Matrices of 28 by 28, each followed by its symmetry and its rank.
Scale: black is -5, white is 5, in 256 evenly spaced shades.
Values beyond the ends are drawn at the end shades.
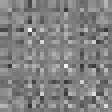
symmetric, rank three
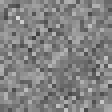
symmetric, full rank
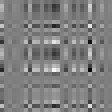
neither, rank one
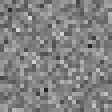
symmetric, full rank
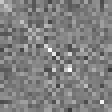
symmetric, rank five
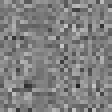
neither, rank five
